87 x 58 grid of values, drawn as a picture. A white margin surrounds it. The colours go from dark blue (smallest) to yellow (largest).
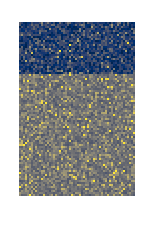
The values follow a bell shape. The bottom part is higher, past a seam about 30% of the way down. There are no regular stripes.
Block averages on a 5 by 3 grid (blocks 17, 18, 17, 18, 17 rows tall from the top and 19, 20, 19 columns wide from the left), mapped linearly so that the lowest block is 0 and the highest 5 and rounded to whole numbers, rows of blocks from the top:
000
222
555
555
555
